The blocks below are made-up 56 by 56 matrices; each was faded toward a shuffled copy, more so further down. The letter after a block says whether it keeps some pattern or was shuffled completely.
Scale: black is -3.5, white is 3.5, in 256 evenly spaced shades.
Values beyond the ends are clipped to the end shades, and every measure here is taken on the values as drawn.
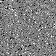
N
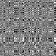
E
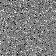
N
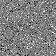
N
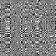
E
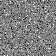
N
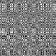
E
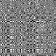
E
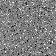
N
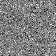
N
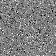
N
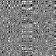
E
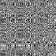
E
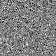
N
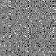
E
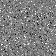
N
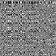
E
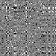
E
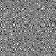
E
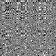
E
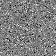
N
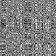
E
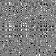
E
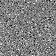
N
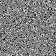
N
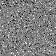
N
